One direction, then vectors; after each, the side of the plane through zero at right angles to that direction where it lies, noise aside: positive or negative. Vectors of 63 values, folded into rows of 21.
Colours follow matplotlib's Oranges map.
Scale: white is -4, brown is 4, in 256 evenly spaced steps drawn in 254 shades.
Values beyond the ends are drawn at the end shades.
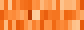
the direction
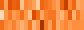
negative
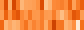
positive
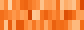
positive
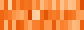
positive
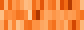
negative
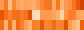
positive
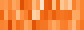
positive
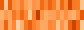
negative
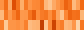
positive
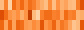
positive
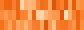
negative
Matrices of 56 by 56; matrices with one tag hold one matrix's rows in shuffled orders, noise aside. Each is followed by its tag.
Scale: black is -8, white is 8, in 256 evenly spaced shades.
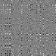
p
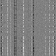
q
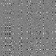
p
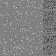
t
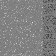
t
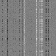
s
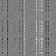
s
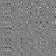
p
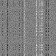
s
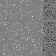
t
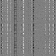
q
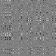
p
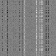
s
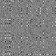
p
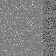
t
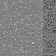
t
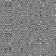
p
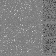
t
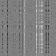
s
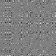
p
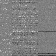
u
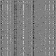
q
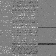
u
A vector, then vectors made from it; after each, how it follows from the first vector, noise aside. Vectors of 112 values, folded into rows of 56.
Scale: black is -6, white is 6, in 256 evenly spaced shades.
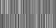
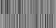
negated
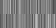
reversed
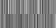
wrapped around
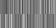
wrapped around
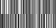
scaled up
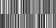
scaled up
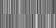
reversed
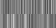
wrapped around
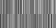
wrapped around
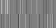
partly zeroed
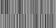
negated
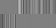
partly zeroed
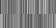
wrapped around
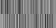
negated
